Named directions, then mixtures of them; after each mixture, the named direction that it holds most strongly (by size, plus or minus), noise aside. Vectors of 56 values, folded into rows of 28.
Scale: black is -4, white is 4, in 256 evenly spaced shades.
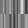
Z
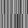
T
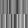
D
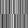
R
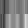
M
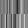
D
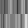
M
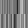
D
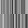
R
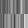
M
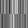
R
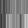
M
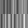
D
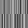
T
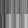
M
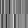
R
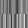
D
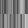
Z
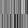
T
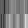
M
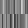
Z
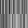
T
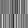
R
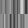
Z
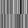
T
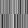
R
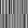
R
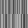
T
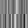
D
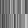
R
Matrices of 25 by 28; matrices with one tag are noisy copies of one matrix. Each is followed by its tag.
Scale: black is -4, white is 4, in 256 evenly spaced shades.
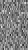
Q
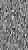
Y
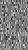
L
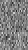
L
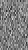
Y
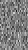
L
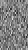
Y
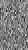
Y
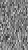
L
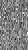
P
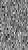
L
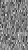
L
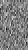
Y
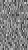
Q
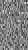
Q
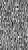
P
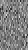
Y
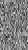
L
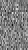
P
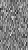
Y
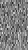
L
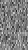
L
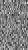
Q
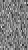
Q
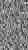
Q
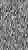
Y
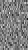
Q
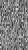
P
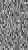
Q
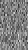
L
